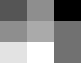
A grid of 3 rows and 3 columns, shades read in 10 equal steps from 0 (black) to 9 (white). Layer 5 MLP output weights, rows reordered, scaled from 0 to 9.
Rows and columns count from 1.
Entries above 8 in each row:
0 0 1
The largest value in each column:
8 9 4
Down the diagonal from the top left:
3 6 4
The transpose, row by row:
3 5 8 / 5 6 9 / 0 4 4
